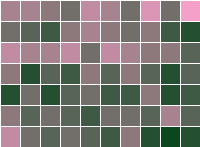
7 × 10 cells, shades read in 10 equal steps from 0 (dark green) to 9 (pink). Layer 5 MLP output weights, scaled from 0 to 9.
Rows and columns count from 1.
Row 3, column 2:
6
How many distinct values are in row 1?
6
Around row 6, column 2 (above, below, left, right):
4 4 5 4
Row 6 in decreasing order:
6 5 4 4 4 3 3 3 3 2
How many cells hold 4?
13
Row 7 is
7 4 3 4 3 2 5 1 0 1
